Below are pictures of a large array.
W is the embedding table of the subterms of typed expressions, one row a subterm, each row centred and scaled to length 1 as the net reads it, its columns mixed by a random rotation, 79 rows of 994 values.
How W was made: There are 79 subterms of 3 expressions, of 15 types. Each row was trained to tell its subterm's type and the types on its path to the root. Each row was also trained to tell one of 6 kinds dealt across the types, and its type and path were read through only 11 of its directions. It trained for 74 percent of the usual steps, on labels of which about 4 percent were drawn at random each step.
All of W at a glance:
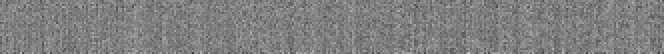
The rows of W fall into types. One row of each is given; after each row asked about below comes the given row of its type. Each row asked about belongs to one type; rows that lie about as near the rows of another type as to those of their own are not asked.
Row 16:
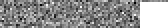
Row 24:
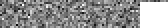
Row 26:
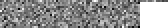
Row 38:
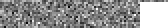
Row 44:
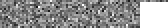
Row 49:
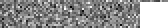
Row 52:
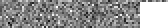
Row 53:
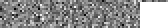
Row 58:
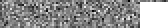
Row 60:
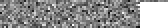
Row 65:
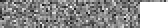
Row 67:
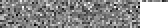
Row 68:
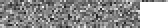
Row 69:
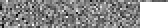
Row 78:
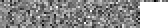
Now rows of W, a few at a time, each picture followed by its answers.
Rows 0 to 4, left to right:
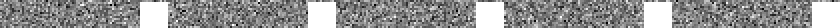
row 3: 49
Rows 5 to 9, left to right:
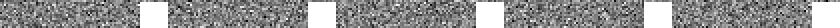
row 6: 24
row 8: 26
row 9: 60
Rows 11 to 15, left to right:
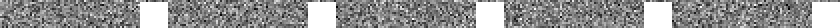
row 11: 60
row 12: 44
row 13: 49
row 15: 44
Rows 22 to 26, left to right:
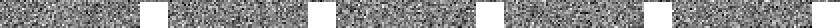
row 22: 60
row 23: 65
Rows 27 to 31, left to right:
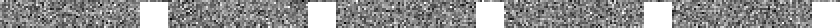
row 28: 78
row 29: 67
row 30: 24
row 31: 53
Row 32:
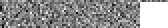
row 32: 69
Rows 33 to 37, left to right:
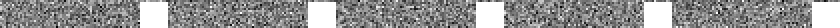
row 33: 67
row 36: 49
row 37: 65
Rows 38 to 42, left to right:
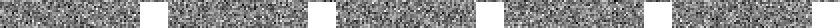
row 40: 49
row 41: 65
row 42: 52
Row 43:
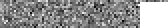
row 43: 60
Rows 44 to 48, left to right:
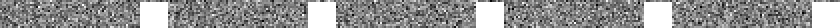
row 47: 44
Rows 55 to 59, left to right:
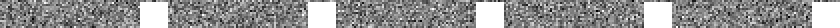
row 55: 78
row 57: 38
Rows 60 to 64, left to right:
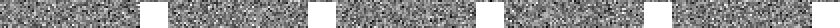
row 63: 24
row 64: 60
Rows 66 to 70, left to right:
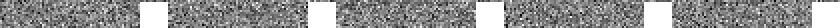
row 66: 65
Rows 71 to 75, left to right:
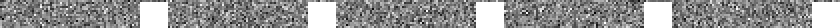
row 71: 65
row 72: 52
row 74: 78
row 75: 49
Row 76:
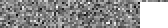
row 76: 67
